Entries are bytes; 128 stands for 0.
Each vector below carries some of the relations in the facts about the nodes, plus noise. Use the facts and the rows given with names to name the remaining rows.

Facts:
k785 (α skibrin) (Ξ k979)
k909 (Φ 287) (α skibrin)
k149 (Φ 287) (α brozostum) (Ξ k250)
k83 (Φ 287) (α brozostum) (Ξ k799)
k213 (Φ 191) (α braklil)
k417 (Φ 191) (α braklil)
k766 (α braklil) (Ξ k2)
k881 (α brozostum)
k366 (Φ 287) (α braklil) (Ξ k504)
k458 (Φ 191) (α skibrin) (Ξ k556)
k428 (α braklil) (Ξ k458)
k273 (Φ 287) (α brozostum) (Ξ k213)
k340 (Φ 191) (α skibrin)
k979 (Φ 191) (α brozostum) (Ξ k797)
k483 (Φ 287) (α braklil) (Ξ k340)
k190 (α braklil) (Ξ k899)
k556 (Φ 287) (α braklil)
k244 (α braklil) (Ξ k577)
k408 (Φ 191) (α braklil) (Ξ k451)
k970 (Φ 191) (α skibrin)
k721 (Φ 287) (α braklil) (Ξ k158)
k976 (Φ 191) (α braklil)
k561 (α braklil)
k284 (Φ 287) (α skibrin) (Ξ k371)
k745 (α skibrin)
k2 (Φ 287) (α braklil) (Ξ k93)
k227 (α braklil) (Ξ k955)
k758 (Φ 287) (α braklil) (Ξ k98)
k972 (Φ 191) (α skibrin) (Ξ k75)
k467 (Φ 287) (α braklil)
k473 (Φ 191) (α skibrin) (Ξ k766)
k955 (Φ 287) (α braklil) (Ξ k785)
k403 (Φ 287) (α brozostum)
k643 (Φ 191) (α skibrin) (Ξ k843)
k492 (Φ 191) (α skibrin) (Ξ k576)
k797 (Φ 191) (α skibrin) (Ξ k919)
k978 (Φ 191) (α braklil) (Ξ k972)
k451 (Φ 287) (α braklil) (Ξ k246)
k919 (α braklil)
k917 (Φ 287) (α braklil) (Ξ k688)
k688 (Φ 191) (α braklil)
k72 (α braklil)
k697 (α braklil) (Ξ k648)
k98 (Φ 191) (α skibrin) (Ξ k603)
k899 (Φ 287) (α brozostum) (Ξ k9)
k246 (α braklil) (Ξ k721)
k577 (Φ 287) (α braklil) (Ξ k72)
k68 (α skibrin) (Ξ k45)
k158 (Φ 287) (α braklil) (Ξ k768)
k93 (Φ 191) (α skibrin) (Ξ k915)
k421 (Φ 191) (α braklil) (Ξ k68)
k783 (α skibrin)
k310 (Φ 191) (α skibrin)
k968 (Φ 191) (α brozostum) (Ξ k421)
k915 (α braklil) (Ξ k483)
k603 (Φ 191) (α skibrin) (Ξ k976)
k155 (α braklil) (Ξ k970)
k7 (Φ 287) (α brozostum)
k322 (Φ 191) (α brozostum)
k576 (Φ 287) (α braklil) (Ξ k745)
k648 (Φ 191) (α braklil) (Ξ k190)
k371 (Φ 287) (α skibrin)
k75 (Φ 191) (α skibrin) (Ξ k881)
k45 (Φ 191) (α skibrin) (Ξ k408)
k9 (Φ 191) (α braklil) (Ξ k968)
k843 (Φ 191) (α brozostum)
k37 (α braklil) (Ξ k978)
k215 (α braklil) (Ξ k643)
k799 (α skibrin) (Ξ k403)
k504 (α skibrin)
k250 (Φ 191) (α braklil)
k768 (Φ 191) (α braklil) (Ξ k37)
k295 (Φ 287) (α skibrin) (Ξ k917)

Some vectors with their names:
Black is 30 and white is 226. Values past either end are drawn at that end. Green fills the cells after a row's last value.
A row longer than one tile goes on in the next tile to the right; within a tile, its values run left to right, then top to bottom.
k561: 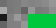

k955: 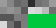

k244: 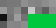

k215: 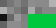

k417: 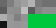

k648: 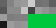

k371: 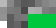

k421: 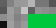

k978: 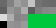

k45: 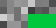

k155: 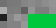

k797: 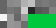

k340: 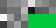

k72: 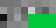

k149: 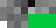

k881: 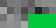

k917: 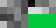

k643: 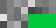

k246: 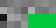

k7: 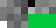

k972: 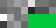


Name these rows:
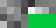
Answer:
k721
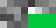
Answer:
k577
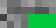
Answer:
k799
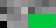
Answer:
k688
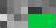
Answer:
k322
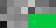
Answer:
k9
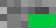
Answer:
k785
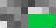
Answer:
k366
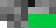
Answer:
k899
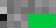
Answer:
k428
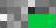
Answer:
k970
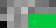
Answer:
k408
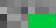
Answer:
k37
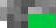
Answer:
k909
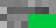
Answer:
k504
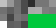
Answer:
k295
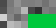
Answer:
k843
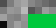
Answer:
k976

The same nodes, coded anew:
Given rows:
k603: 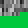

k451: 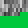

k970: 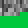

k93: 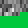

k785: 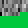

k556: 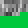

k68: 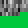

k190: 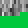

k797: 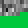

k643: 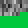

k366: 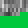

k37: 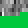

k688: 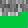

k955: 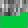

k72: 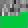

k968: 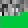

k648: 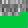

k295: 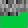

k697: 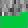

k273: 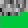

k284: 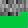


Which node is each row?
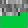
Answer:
k408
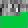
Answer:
k881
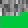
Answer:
k421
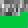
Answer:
k576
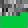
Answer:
k45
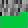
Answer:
k745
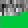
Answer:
k843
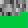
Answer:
k7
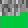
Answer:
k9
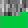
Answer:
k158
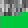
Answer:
k721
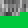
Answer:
k467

